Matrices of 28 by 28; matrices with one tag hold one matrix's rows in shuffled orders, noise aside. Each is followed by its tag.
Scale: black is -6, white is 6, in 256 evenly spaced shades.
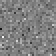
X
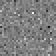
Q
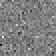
X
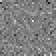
Q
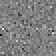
X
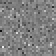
X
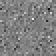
Q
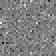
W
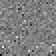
X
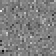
W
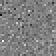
X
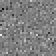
W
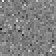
X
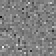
X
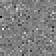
X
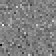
X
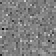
W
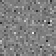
Q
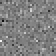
W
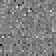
X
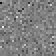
X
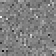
W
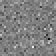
Q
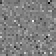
Q
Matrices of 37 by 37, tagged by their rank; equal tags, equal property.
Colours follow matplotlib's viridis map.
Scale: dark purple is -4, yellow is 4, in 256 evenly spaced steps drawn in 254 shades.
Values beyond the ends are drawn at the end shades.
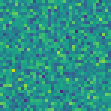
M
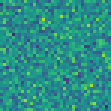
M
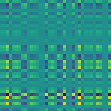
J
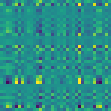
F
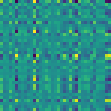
F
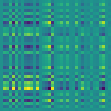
J
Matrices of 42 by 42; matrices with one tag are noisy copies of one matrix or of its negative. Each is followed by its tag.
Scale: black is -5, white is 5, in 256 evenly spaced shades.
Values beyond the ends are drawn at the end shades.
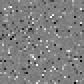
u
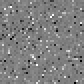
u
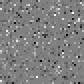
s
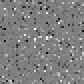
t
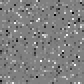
s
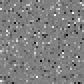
s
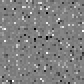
t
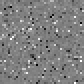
u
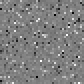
s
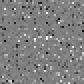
t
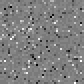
u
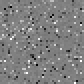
u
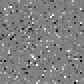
u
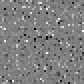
t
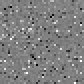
u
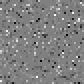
s
